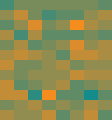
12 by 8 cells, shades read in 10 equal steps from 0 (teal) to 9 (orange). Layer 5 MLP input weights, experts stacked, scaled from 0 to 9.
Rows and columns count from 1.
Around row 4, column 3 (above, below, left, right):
8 3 2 3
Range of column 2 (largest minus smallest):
5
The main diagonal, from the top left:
2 7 8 3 5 7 5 6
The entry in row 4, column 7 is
4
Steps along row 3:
up up down up up down down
